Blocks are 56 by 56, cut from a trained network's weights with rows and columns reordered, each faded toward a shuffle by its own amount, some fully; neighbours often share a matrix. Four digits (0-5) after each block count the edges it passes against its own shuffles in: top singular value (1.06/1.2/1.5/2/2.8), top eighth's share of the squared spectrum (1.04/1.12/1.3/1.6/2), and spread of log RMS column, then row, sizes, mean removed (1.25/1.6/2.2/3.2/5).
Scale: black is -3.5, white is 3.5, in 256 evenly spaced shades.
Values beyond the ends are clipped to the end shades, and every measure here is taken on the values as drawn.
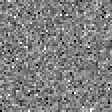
0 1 0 0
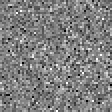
0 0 0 0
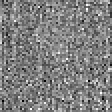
2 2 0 2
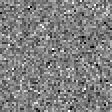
0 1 0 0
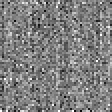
2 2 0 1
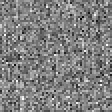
1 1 0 1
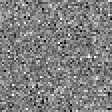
0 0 0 0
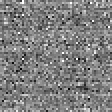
2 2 1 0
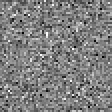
0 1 0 0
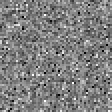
0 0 0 0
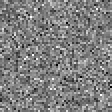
0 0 0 0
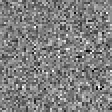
2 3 1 1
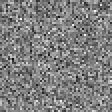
1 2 0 0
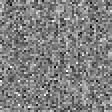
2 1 0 1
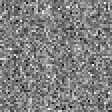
1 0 0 0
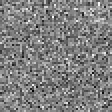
1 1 0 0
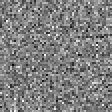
1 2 0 1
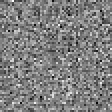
2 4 2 2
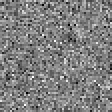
1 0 0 0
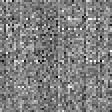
3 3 0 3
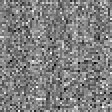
2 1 0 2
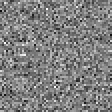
3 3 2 1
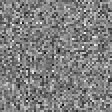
3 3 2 0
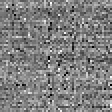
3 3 2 0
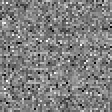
1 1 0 0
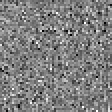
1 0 0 1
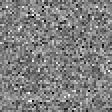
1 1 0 0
